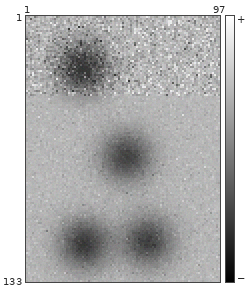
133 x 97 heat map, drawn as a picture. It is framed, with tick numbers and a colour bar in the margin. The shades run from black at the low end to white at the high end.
Dips: four. Seam: horizontal, 30% of the way down, the bottom part calmer. Histogram: skewed, a long tail of low values.
